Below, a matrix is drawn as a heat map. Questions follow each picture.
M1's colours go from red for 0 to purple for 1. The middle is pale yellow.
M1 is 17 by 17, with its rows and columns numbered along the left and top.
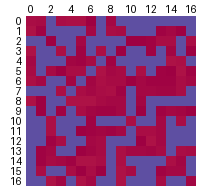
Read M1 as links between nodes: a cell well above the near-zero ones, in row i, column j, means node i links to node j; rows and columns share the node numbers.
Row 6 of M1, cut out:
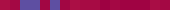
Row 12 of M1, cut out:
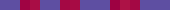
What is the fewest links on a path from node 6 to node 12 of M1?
2
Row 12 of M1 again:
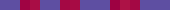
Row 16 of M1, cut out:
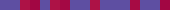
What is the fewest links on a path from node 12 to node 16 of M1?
1
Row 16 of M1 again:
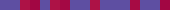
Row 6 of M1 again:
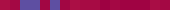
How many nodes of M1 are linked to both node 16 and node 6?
0
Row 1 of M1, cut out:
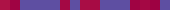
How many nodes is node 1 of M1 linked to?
9
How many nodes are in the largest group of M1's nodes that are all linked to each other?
5
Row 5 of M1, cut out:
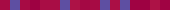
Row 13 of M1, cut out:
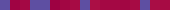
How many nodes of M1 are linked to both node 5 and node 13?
0
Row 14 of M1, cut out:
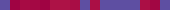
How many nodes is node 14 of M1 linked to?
7
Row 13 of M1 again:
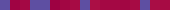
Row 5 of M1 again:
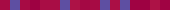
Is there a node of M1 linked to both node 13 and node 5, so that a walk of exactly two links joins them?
no
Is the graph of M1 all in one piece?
yes
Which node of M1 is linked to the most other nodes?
node 10
